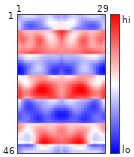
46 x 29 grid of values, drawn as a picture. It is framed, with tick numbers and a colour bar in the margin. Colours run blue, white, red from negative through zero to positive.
Overall the values sit about 50% of the way up the scale. No lone cell stands out from its neighbours. Stripes running across repeat 3 times from top to bottom. It is mirror symmetric from left to right.
